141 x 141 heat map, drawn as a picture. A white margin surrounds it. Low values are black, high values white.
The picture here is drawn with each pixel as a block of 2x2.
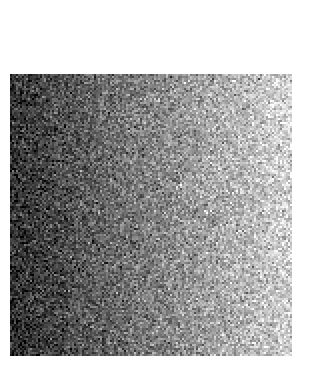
Stripes: none. Average level on the scale: 50%. Odd rows or columns: none. Slope: up to the right.
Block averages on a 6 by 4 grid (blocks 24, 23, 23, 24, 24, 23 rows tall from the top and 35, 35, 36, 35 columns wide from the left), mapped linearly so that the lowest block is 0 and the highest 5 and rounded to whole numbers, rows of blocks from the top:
0 2 3 5 | 0 2 3 5 | 0 2 3 5 | 0 2 3 5 | 0 2 3 5 | 0 2 3 5
